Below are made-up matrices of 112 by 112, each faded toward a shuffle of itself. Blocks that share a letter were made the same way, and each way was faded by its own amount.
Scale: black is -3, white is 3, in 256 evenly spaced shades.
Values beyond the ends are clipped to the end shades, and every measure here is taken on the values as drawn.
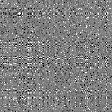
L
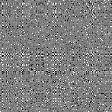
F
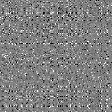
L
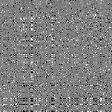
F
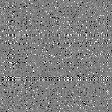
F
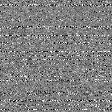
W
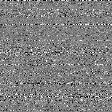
W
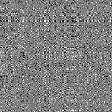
L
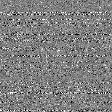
W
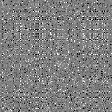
F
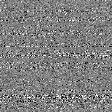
W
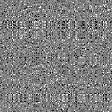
L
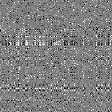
F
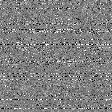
W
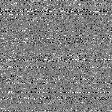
W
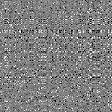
L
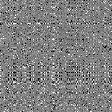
L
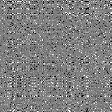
L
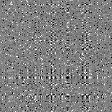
F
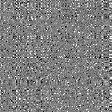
L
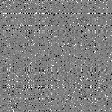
F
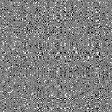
L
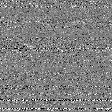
W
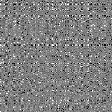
L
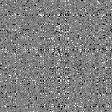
L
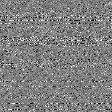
W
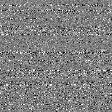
W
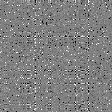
F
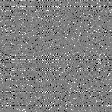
F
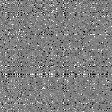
F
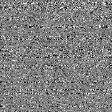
W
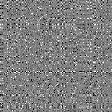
L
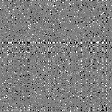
F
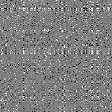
F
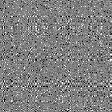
L
